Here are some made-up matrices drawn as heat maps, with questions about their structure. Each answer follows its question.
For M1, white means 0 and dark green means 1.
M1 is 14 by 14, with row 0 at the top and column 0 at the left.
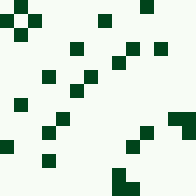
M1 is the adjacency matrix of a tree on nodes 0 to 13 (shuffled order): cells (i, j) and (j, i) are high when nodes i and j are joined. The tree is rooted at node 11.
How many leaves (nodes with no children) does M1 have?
5
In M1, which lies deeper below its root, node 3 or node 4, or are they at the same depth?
node 4
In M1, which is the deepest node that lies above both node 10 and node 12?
9
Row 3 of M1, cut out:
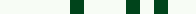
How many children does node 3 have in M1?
2
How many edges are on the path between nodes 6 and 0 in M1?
5
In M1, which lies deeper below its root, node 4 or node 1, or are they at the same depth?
the same depth
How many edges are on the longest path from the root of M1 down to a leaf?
6
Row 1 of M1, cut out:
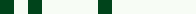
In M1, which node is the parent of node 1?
0
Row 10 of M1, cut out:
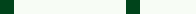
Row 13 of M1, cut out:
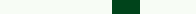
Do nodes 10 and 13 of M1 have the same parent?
yes
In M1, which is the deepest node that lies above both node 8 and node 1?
9
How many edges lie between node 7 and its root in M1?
6
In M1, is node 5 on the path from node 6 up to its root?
yes
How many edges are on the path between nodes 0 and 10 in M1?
1
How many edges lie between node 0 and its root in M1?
4
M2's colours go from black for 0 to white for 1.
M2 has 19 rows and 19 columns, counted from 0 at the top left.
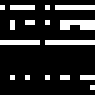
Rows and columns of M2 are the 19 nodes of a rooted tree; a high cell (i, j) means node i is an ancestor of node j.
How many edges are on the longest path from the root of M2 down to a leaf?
6
